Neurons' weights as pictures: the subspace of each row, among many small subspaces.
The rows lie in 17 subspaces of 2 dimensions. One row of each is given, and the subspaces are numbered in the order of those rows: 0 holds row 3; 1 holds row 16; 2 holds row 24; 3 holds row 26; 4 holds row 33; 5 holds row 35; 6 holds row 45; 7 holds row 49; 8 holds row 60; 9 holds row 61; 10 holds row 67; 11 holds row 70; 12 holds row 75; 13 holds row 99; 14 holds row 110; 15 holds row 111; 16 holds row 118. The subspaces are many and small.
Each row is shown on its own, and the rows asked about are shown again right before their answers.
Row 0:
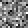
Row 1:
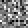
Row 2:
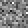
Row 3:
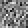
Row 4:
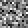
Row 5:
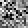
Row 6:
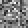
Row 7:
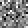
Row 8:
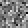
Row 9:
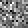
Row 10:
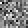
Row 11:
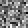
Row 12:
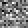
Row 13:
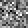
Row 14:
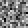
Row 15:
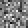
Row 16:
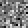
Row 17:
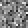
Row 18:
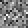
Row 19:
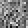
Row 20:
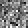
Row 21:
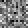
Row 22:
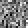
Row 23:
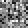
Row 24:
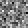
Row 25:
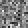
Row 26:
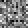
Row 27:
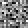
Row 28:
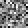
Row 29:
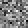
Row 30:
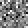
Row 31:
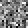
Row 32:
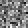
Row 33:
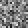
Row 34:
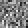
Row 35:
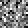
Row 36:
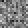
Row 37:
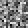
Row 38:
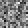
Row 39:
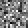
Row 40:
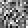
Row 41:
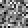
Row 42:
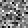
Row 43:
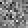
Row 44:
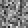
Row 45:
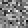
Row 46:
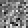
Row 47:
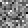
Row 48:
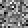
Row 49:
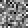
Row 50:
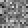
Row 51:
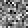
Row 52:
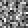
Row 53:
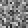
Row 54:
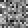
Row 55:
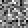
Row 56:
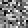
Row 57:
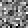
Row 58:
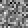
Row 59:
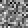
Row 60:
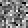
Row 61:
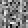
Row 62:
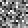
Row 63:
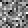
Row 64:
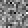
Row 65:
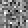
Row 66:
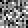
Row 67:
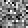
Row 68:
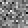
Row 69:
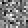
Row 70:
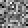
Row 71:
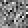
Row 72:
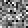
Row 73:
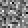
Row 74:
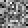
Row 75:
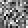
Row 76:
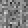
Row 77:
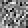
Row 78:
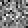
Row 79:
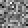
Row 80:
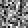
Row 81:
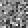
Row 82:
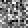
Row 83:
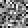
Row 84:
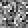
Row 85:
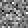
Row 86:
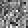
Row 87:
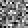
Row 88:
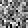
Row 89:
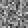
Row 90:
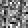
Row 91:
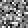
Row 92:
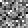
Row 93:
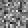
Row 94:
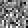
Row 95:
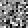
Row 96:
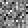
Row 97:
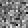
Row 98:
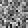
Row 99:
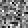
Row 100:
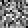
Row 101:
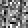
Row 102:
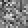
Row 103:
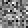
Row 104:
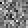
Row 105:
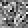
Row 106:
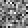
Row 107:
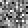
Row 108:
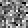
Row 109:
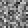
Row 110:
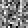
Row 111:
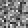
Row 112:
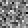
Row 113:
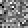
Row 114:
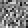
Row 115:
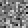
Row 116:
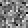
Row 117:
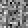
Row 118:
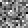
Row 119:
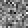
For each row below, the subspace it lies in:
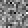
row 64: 10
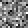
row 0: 16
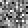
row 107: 1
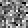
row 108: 8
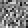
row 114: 0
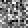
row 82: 11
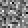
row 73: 9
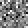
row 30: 5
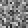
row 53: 4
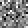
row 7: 5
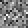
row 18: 16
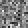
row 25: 13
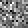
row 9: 4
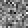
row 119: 10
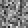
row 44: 14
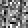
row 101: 9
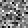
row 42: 13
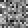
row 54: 3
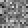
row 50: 3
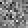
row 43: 4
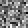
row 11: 2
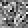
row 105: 0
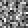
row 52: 15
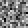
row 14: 15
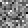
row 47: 16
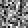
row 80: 14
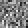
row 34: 0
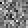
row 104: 4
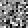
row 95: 1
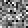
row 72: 10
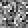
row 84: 0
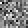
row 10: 2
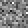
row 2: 9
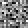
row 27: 13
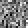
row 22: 0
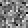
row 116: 8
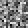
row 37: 15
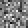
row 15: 15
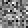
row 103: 10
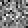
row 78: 5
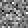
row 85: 13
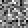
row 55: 11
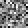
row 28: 7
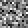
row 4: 9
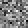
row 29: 6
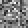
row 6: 7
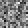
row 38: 5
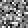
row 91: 13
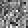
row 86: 12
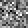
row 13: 14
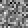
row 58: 7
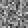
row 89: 14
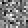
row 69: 9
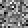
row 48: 11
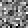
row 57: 16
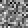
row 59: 7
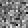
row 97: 12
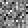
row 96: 12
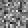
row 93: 15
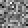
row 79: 11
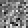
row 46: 1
